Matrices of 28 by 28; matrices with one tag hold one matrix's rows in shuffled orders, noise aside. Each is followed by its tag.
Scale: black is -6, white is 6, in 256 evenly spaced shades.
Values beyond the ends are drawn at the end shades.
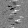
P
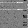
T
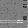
T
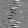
P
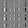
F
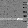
T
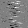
P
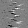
P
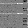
T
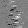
P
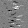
P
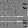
T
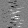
P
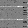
T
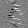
P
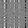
F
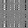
F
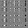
F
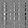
F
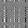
F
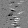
P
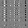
F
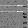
T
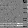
T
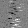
P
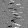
P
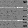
T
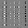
F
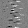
P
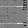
T
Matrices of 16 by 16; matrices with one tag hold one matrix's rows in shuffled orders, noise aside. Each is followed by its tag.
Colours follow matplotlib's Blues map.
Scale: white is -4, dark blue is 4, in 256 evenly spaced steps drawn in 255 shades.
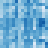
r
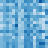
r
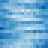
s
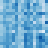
r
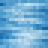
s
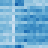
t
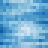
s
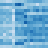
t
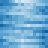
s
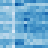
t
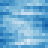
s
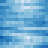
s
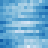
s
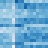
t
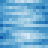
s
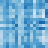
r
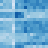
t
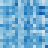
r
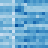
t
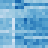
t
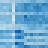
t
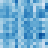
r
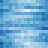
s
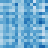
r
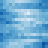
s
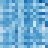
r
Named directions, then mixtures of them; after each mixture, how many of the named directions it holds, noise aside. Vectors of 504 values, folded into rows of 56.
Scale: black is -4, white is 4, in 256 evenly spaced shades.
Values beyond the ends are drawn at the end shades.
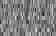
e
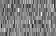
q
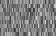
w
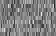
one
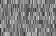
two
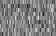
two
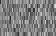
one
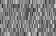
two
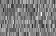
two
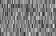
three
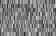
three
